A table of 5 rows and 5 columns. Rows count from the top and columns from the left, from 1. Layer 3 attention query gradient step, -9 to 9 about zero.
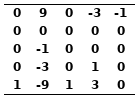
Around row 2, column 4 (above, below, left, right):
-3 0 0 0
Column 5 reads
-1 0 0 0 0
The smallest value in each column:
0 -9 0 -3 -1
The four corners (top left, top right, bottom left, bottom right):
0 -1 1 0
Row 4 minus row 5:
-1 6 -1 -2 0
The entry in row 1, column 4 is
-3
